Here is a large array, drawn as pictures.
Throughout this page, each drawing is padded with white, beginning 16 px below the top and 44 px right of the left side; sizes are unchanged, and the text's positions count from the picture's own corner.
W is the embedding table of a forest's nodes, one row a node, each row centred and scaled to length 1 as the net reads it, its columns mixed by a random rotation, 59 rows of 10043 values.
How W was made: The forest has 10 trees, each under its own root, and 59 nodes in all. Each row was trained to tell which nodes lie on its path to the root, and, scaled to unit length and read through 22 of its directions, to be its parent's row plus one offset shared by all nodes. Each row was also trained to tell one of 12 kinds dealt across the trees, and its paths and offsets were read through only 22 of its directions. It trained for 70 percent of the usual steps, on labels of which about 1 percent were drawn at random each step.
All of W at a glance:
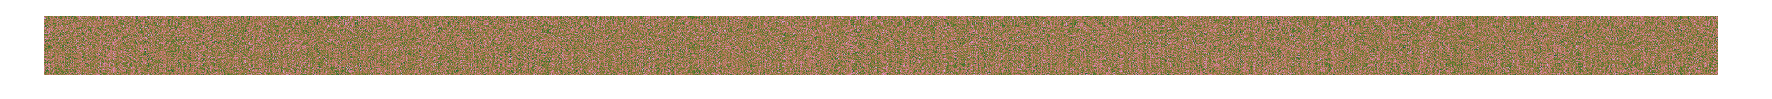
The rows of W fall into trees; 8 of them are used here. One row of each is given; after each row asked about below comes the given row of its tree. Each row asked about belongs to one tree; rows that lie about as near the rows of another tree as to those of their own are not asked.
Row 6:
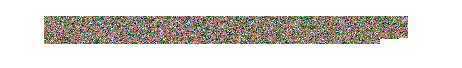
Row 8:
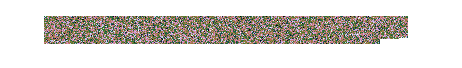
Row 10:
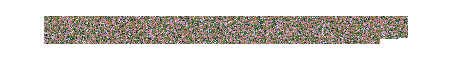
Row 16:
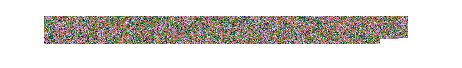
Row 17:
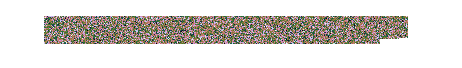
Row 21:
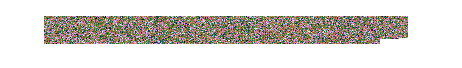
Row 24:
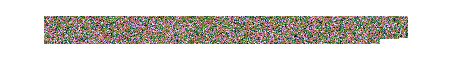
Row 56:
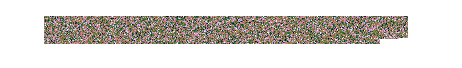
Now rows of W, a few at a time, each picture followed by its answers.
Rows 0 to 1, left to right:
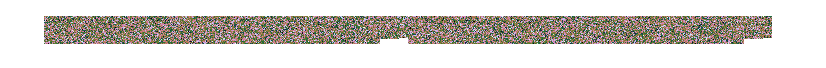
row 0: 21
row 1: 56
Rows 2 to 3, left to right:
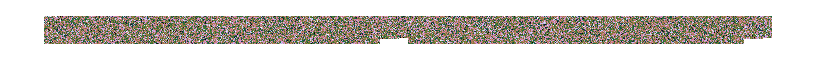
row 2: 17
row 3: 10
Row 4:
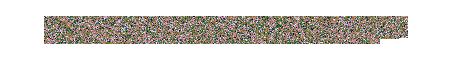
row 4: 24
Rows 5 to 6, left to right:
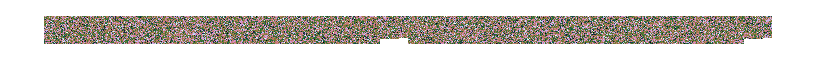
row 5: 8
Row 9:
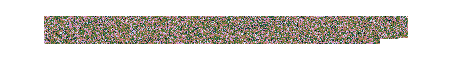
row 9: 16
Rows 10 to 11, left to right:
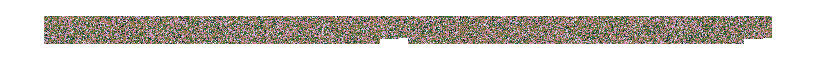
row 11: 17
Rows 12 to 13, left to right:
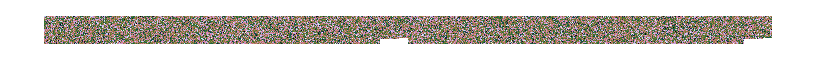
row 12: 8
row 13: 10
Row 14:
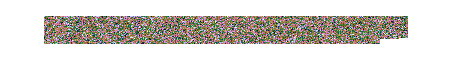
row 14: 56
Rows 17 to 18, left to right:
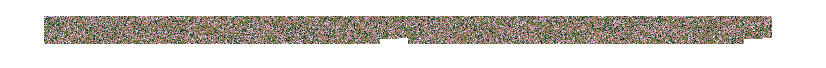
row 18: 21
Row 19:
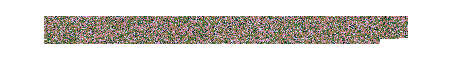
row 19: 6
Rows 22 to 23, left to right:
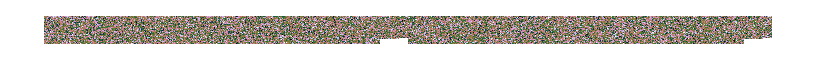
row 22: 17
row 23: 21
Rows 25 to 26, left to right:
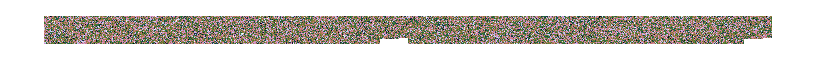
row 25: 6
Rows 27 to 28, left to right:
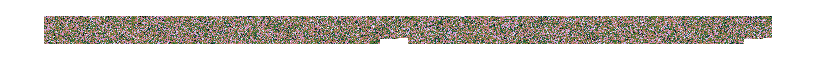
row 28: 56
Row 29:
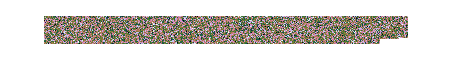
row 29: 21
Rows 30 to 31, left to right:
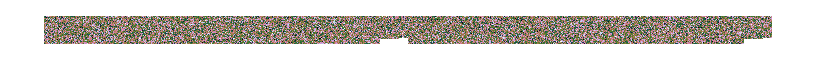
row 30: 24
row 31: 21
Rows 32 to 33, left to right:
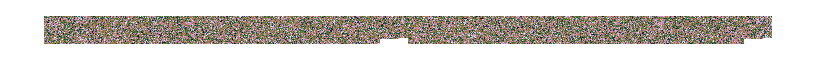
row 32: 6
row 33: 10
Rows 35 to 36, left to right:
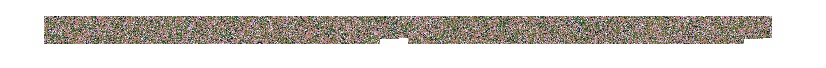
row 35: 6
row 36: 16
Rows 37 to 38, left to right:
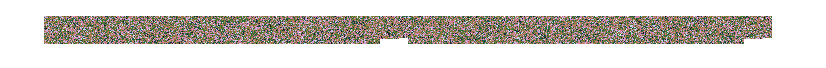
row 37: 8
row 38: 10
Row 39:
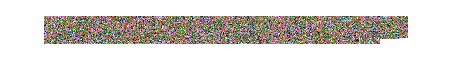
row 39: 8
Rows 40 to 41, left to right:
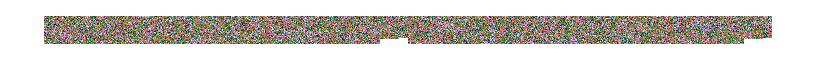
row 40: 21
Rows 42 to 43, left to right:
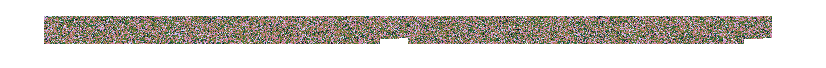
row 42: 8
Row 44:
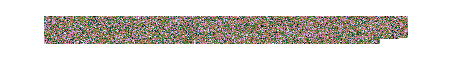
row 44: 21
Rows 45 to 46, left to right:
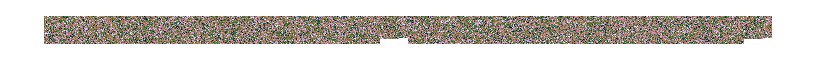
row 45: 16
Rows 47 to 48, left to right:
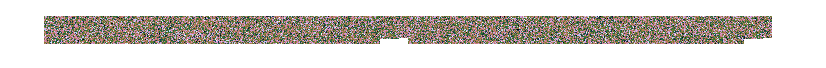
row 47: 8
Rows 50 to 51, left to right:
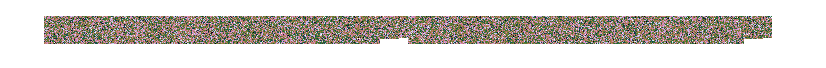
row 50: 8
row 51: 16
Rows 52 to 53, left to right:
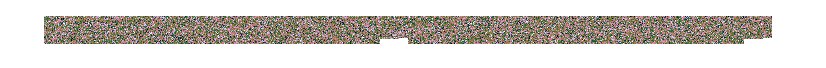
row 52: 56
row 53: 8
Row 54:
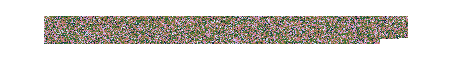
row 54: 6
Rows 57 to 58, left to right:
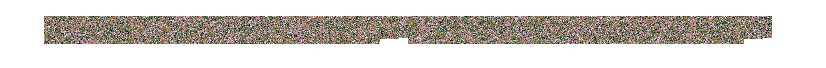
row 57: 21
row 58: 56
